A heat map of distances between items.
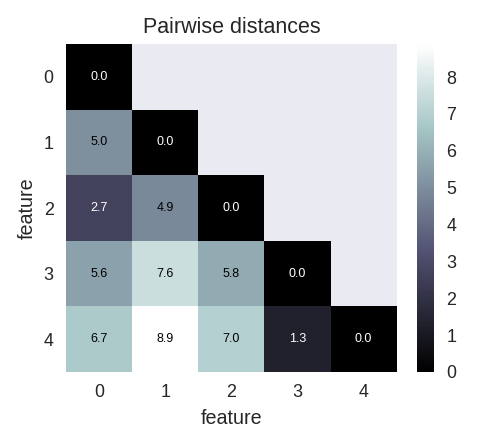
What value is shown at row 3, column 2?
5.8
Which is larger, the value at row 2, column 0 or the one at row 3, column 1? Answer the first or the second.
the second
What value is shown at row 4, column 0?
6.7
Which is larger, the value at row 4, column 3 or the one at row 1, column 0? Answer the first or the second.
the second
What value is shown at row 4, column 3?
1.3
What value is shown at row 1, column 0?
5.0
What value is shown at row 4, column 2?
7.0
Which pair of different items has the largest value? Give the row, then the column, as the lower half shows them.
4, 1
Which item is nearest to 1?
2
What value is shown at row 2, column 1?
4.9
